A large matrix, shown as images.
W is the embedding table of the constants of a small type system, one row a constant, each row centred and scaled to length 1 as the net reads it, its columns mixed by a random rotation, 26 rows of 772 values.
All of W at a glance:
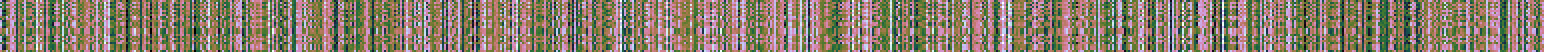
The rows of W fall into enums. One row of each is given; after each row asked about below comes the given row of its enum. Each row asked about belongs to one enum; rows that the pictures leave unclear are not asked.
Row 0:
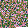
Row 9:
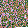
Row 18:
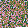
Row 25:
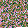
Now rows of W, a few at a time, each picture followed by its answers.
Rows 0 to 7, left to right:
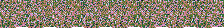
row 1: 9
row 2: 18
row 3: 9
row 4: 18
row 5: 0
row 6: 18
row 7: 0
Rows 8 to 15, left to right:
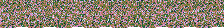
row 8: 25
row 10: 0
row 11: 18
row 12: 18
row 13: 0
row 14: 25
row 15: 25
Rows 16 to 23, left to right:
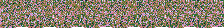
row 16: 25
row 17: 9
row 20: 18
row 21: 9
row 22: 0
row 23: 0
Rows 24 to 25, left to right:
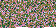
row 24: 0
